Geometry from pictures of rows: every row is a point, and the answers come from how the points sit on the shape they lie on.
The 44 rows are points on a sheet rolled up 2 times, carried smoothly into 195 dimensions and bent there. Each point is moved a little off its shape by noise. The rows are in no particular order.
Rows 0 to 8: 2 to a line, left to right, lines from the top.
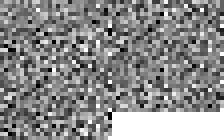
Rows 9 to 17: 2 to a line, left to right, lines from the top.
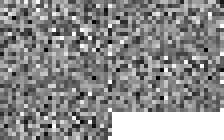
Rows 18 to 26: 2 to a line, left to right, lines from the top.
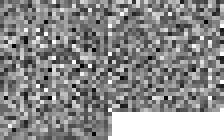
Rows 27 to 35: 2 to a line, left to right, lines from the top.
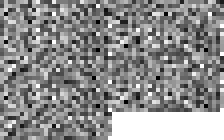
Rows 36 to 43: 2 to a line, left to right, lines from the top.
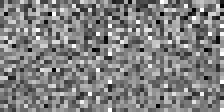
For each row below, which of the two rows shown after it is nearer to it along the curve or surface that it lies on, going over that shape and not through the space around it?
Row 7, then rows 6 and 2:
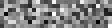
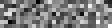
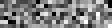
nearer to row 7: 2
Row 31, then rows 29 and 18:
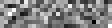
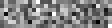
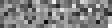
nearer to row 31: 29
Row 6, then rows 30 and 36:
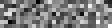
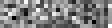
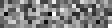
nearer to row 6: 30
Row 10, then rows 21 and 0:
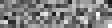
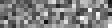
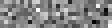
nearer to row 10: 21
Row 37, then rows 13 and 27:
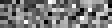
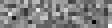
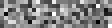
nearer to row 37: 27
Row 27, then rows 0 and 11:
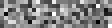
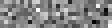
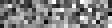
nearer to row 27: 11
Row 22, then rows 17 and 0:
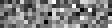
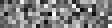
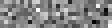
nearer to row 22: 17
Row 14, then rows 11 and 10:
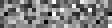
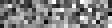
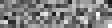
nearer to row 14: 11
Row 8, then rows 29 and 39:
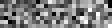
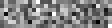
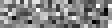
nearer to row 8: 29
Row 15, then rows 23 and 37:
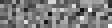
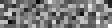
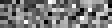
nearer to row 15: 23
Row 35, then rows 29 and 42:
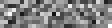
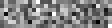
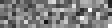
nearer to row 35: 42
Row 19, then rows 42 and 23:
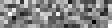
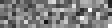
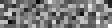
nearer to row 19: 23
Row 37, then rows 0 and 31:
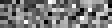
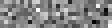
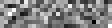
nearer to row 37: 31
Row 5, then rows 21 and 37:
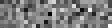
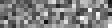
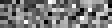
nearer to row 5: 21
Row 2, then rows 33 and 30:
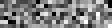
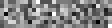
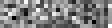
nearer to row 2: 33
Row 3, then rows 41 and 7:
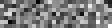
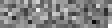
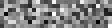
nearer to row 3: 41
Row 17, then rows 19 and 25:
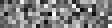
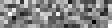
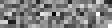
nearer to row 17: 19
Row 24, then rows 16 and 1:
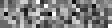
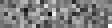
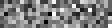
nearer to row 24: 1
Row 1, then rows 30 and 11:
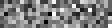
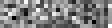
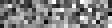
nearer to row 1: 11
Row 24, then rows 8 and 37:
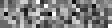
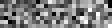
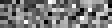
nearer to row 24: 37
